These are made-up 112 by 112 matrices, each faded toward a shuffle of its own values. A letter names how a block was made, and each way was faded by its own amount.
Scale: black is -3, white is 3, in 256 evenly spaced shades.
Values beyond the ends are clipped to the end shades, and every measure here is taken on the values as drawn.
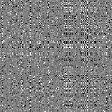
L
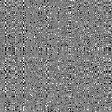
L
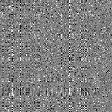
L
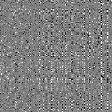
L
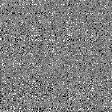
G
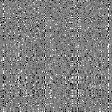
L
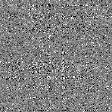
G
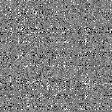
G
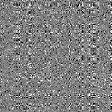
L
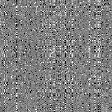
L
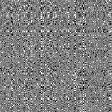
L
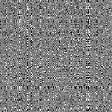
L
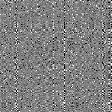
L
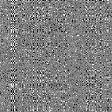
L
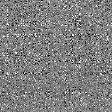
G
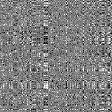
L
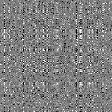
L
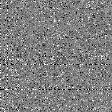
G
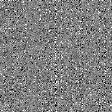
G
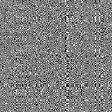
L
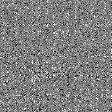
G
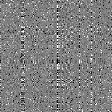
L
